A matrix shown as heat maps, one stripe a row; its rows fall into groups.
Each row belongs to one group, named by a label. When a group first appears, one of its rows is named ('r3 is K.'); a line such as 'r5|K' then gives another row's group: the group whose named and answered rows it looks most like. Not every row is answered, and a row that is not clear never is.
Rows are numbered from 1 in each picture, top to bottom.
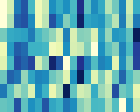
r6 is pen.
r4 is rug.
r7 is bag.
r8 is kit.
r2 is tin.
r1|tin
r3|rug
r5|tin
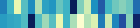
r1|kit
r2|rug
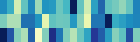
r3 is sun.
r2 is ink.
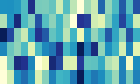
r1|rug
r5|tin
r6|tin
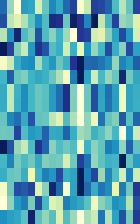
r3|pen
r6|pen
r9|rug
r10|kit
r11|bag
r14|tin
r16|rug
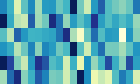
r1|kit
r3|kit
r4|kit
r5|bag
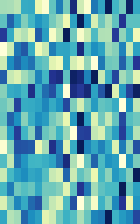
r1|ink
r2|pen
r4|tin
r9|pen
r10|pen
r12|kit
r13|rug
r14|pen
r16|ink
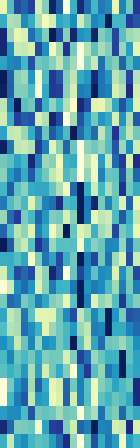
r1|tin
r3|sun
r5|rug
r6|sun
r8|pen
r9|tin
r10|sun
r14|pen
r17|bag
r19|sun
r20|tin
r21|tin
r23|ink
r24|ink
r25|kit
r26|pen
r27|pen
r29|rug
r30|rug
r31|sun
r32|kit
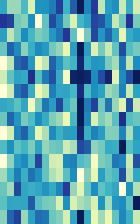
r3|kit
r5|tin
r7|tin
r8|sun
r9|pen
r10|tin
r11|pen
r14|kit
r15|rug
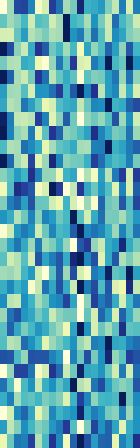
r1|tin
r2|bag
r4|bag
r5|ink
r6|bag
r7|sun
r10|sun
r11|ink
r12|sun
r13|rug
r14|tin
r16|kit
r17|tin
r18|pen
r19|sun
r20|ink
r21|sun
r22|kit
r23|rug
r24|pen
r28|kit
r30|tin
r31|kit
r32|tin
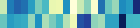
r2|pen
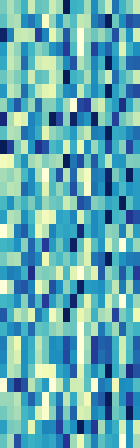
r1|bag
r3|bag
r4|kit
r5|ink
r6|bag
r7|ink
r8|pen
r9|sun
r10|ink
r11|bag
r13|ink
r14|ink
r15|pen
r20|rug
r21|tin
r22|kit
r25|kit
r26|kit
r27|ink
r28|rug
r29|ink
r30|ink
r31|sun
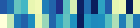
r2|tin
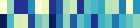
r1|tin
